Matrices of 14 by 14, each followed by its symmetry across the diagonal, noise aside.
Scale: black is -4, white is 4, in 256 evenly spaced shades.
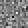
antisymmetric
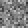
antisymmetric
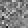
neither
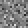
antisymmetric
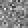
neither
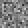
antisymmetric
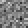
neither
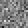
neither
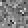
antisymmetric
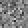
neither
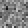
neither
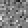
antisymmetric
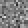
antisymmetric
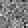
neither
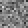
neither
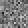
neither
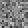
neither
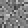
antisymmetric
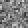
antisymmetric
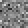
neither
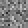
antisymmetric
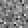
antisymmetric
